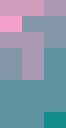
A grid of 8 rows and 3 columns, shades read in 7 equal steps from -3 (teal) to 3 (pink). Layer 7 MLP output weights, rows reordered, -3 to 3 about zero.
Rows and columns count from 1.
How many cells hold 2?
2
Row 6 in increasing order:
-1 -1 -1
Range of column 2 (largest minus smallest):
3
